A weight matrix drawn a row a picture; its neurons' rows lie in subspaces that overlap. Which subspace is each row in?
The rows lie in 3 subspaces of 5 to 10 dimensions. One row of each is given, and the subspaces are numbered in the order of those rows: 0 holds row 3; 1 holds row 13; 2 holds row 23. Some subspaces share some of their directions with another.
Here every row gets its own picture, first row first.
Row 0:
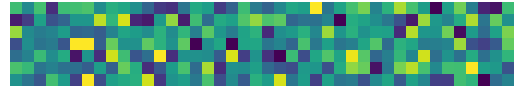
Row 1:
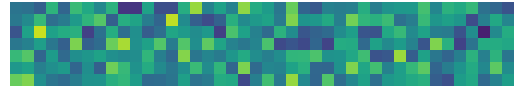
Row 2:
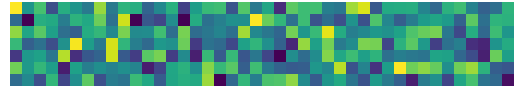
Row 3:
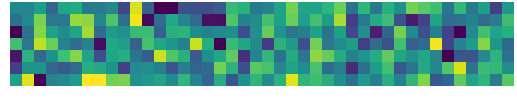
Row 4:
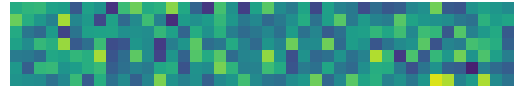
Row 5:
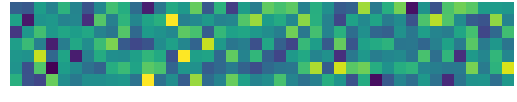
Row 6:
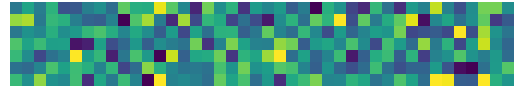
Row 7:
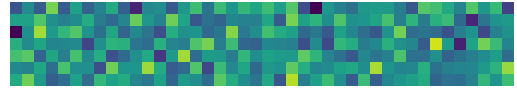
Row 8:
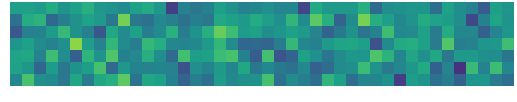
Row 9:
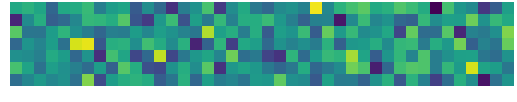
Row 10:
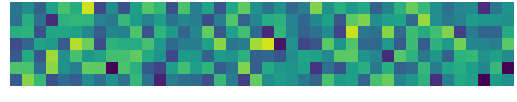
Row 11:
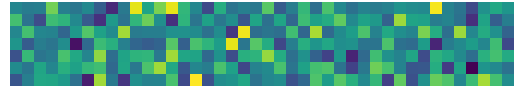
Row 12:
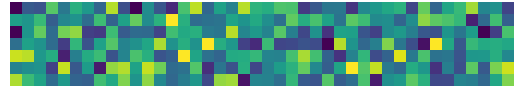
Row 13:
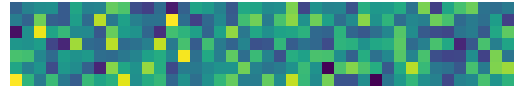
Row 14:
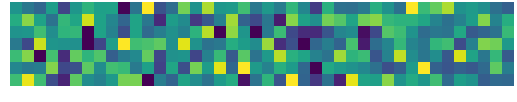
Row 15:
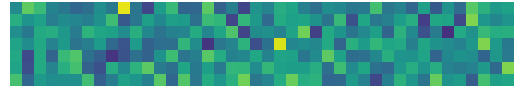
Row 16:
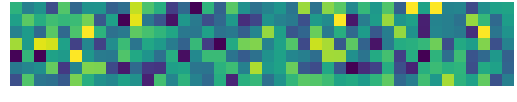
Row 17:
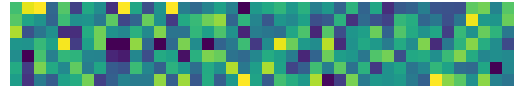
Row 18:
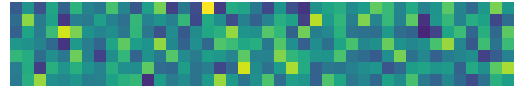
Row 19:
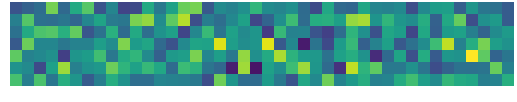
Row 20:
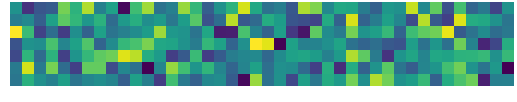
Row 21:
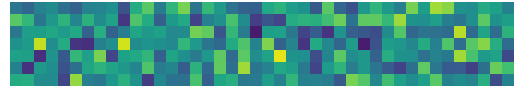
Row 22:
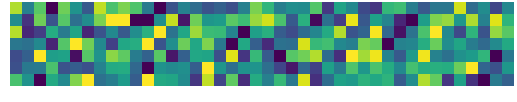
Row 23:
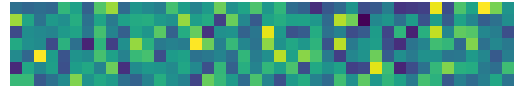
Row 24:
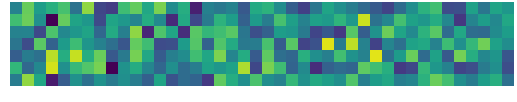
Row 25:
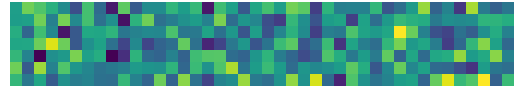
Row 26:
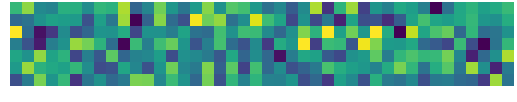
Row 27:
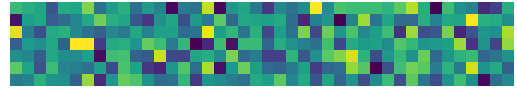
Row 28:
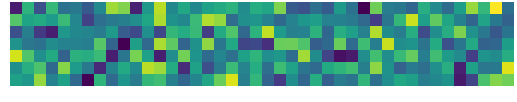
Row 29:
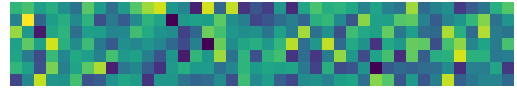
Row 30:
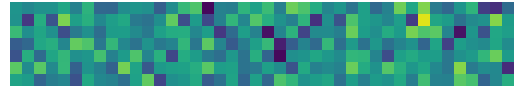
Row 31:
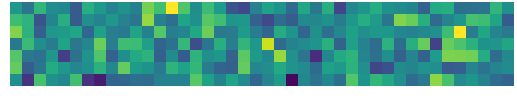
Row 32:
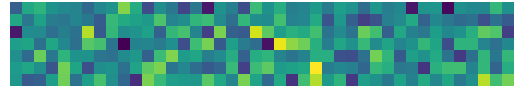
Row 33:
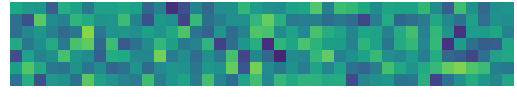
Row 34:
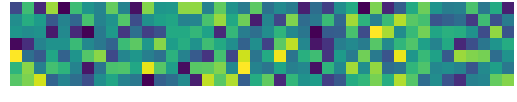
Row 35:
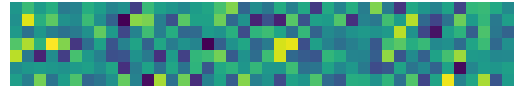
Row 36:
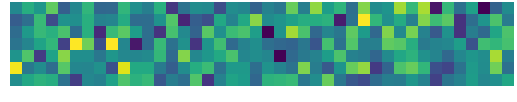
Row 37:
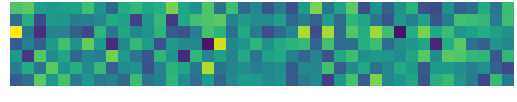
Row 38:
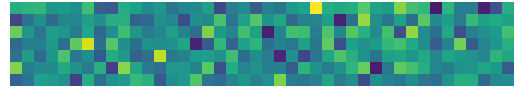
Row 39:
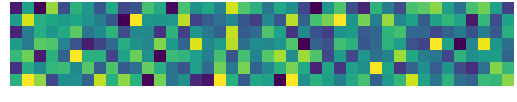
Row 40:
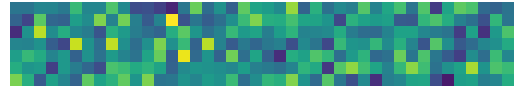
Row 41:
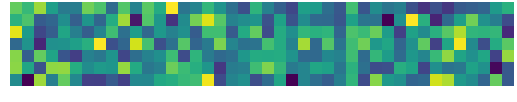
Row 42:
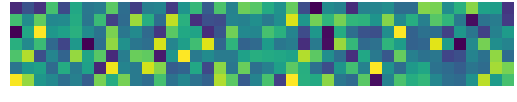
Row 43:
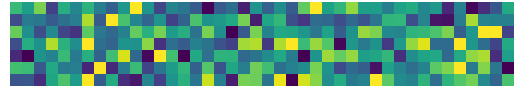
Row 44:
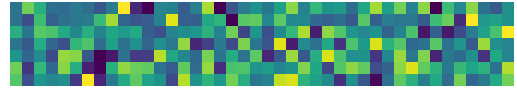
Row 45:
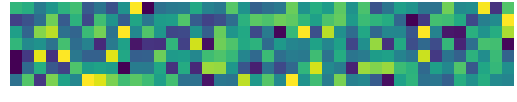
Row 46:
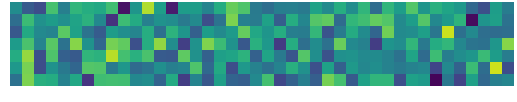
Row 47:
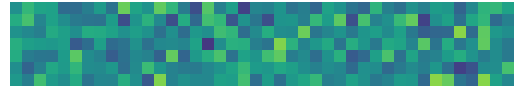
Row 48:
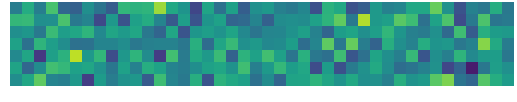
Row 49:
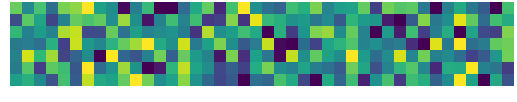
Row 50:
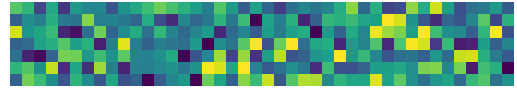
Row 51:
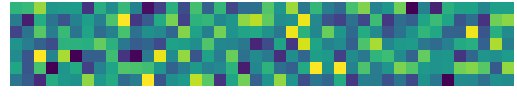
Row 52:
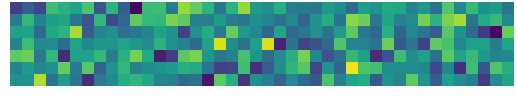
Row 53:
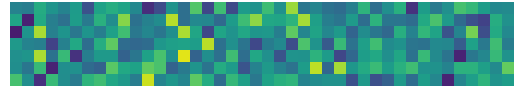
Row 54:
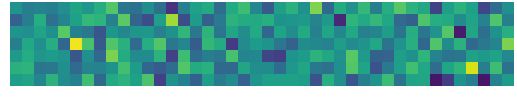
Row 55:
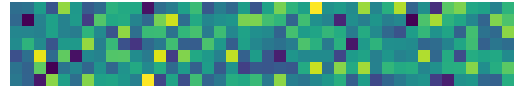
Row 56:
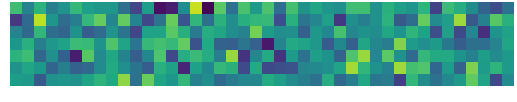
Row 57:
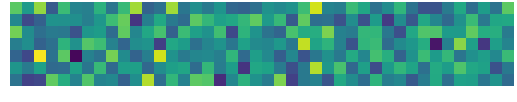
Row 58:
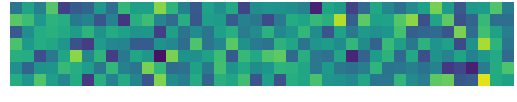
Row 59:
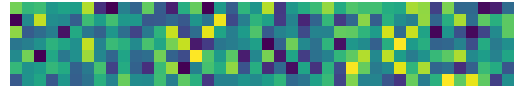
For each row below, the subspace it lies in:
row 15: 2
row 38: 2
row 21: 0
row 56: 2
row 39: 0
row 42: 1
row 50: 0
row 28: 0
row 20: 1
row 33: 0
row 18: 2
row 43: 0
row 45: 0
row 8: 2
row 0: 1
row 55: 0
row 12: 0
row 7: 1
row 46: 2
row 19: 0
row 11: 2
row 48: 2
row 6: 1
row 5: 0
